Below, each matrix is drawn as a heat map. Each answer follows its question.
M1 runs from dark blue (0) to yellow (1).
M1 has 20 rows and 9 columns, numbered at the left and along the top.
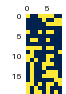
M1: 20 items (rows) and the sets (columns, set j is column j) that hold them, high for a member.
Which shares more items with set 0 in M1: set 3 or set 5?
set 5
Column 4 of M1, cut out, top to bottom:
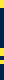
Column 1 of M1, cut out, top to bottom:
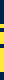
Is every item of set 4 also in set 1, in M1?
no
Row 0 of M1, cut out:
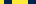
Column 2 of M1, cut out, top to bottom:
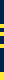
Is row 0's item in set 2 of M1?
no
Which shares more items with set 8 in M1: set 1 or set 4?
set 1
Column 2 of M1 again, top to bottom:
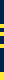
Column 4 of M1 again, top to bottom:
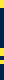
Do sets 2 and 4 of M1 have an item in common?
no
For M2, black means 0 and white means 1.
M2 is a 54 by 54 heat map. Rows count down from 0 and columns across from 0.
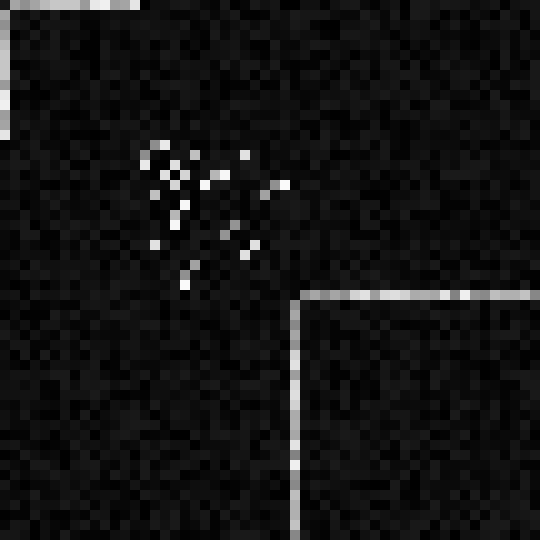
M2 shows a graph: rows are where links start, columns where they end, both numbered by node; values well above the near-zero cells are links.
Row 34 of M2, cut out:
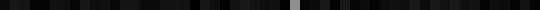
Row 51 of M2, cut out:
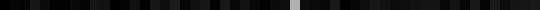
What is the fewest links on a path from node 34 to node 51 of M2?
2
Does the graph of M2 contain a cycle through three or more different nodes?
no
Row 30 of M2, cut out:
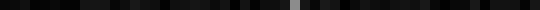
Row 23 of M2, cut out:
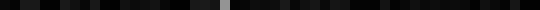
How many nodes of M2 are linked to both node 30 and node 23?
0
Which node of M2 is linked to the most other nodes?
node 29
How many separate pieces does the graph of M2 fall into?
3
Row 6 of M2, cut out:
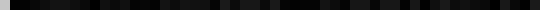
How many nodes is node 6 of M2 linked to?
1
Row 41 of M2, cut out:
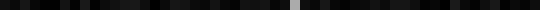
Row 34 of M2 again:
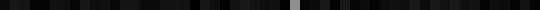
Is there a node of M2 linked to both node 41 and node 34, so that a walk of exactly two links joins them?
yes
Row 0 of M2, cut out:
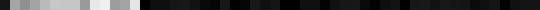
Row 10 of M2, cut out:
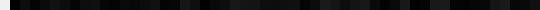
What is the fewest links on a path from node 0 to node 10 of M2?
1
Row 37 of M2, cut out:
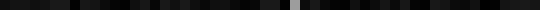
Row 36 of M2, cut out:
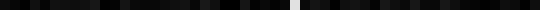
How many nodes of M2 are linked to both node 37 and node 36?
1
